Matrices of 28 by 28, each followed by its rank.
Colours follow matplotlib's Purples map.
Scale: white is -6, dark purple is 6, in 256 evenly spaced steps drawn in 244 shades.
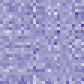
five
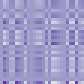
one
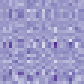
three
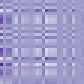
one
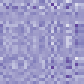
three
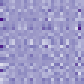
three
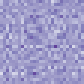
five
